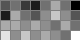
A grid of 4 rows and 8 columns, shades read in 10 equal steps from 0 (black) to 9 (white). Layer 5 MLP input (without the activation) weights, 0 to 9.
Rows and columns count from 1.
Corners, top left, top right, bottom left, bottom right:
3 0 8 9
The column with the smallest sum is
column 4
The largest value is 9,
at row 4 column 8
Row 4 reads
8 5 7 5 6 5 4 9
